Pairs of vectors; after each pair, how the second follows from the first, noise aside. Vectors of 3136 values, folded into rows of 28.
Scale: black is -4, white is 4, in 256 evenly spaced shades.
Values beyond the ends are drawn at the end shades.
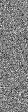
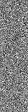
shuffled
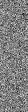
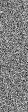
shuffled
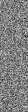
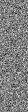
shuffled
